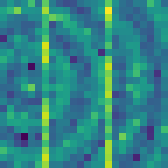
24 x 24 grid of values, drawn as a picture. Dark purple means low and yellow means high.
Rings spread out from the middle left. There is no overall slope. Columns 7 and 16 differ from the columns beside them.
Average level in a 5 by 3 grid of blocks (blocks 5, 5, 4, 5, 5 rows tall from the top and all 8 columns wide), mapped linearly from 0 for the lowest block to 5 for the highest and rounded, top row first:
3 3 1 | 3 2 1 | 1 5 1 | 3 3 0 | 3 3 1
